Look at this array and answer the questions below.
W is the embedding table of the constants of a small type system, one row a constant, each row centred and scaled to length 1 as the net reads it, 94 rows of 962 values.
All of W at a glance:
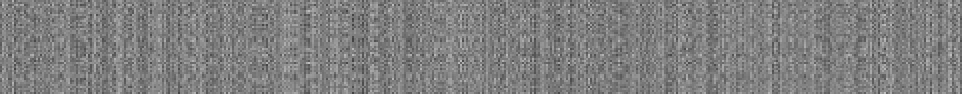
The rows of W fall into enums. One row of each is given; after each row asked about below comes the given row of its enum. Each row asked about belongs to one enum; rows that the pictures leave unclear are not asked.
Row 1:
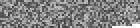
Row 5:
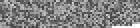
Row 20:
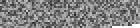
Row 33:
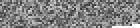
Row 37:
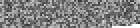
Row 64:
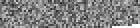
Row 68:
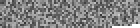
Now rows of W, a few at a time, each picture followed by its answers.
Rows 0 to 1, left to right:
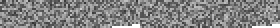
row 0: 20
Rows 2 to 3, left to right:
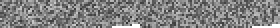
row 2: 33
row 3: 68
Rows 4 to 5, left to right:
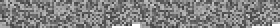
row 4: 5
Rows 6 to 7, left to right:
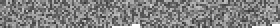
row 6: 68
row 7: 1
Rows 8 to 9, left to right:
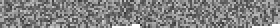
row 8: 37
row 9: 68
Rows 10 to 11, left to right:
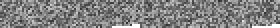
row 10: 33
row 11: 37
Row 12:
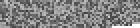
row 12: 5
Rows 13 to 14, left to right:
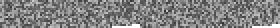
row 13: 37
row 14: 68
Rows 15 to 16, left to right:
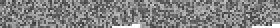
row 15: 68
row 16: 5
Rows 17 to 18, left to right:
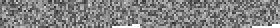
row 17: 64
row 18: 20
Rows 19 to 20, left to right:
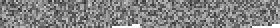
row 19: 64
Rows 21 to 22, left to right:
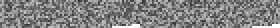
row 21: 37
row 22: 20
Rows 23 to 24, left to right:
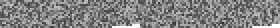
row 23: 1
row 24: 68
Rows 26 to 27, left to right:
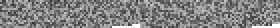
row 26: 20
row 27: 5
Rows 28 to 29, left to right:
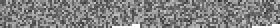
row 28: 68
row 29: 37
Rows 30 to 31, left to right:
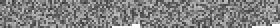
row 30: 68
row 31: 1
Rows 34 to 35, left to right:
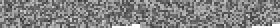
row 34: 37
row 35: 5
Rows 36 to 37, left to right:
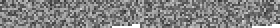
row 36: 20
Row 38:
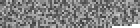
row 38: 68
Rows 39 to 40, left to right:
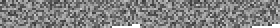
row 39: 20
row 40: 20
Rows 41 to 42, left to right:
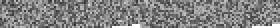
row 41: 64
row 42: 5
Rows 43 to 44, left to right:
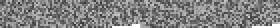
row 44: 5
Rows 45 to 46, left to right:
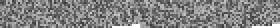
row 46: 5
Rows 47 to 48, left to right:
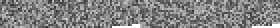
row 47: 64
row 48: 5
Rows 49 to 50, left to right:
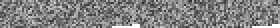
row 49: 33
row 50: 64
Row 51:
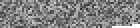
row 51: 33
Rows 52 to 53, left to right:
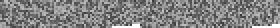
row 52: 5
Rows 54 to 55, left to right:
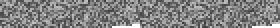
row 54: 1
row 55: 1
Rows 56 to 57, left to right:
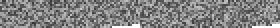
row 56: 20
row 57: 1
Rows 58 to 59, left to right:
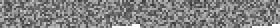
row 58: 37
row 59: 20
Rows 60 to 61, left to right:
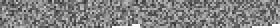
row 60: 64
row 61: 20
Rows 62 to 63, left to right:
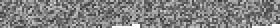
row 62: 33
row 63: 37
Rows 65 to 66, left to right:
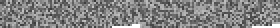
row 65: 68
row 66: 5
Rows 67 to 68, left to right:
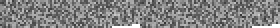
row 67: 68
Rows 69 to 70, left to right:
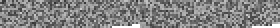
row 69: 20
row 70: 5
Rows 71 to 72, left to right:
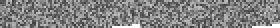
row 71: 68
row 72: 1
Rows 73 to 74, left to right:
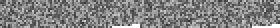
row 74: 37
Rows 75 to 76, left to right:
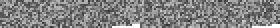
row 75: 1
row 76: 37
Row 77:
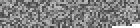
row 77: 1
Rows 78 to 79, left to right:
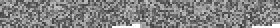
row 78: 1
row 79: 5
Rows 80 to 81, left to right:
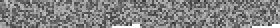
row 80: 5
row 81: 20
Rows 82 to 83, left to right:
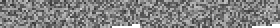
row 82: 20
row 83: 1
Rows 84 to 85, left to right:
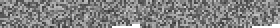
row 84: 1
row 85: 68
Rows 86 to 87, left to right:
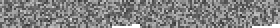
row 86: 37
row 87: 68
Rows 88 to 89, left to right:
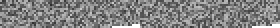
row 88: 20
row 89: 1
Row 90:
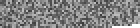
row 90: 68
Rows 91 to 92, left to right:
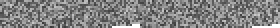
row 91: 1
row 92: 68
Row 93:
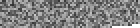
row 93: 20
